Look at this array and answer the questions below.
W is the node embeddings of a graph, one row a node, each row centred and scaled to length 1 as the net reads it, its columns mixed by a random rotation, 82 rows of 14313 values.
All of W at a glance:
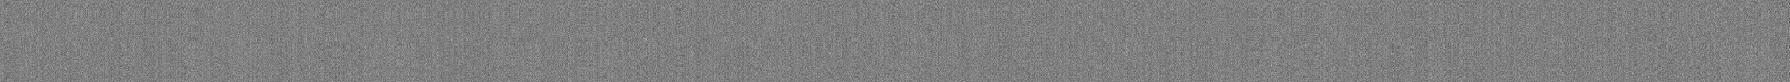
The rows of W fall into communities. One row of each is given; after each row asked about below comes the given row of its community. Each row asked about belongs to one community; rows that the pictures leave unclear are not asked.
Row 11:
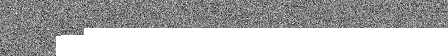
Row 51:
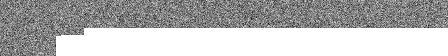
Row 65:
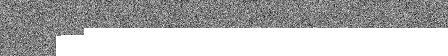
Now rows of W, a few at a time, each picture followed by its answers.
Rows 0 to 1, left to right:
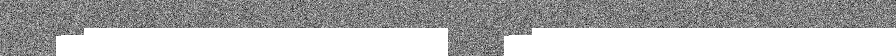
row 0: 51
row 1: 11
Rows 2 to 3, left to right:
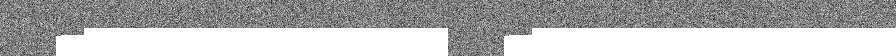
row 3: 51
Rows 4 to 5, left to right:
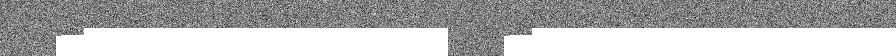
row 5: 11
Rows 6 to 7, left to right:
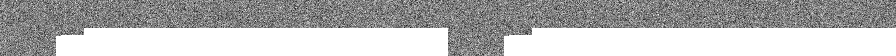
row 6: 11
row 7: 51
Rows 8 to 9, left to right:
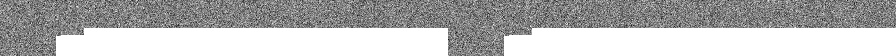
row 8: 65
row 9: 65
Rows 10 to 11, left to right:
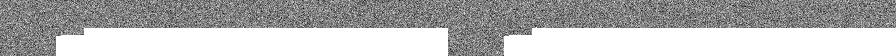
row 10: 65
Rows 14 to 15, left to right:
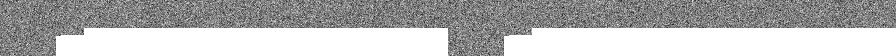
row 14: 65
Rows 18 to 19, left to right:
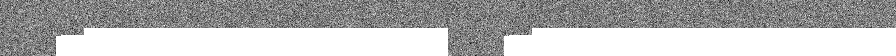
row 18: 51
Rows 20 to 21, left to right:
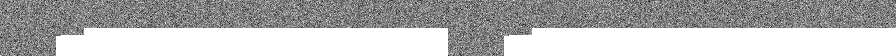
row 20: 65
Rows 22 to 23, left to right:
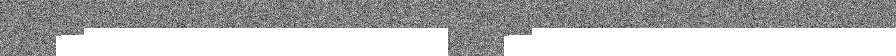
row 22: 51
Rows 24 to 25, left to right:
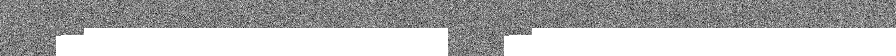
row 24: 11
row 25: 11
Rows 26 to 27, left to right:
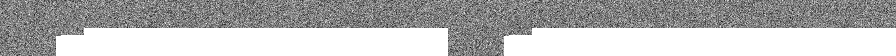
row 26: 65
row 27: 11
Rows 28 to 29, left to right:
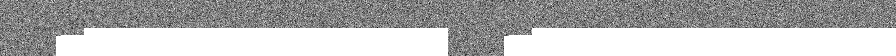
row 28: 11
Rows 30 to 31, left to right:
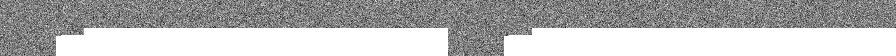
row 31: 65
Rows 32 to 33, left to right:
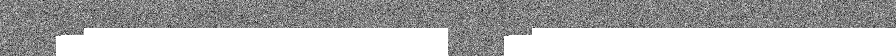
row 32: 11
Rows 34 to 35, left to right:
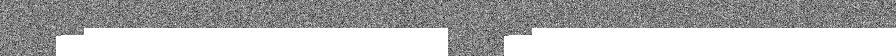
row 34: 11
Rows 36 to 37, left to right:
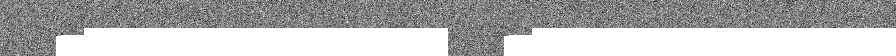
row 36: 11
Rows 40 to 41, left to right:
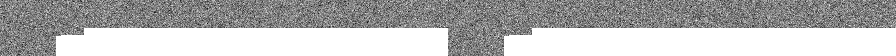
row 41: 51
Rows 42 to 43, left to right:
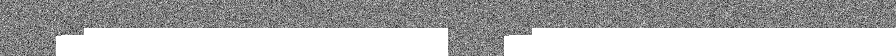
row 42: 11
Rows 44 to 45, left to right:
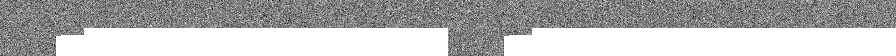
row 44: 51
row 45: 51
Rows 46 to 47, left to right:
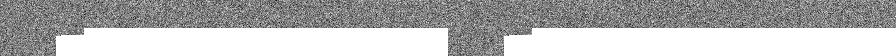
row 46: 51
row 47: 51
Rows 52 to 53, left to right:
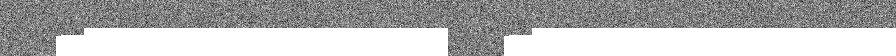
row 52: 51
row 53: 11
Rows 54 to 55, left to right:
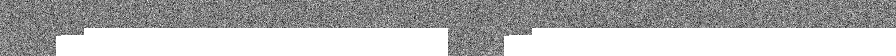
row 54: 11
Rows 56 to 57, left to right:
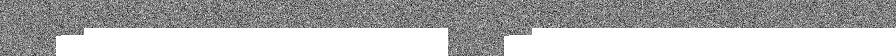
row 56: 11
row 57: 51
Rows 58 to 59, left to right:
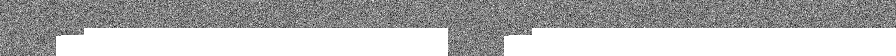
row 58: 51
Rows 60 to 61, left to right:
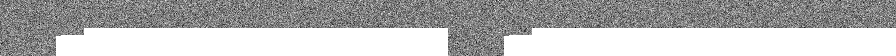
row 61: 11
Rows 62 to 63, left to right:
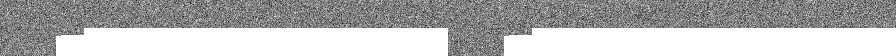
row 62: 51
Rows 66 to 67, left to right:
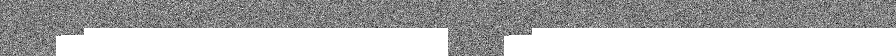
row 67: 11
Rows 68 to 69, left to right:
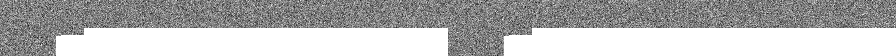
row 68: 11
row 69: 11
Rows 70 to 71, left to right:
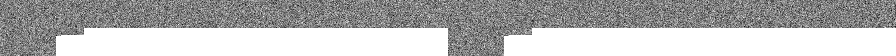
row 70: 51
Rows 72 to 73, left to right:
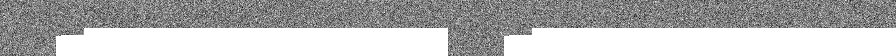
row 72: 51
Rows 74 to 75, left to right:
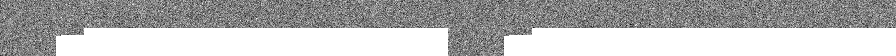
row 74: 51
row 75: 51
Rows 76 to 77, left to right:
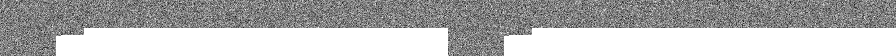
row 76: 11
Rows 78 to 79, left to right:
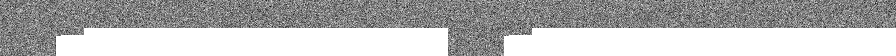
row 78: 51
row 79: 11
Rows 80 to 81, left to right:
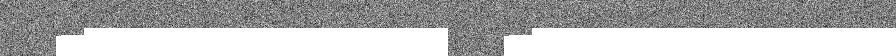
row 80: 51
